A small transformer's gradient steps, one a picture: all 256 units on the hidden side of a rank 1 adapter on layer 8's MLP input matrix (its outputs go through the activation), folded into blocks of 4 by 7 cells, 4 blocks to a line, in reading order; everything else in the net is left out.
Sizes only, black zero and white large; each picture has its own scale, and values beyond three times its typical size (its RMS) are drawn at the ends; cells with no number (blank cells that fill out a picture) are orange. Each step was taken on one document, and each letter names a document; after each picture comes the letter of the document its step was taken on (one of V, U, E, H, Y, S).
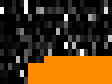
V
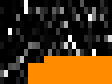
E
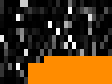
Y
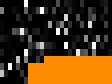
V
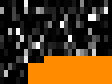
E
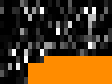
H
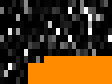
Y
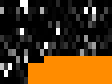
H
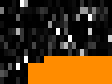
Y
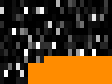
V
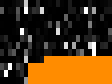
H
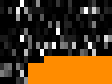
H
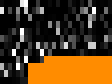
H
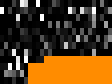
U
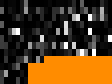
E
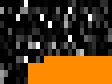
Y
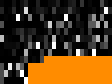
V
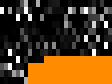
U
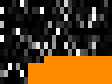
V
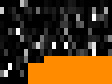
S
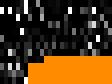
U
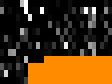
H
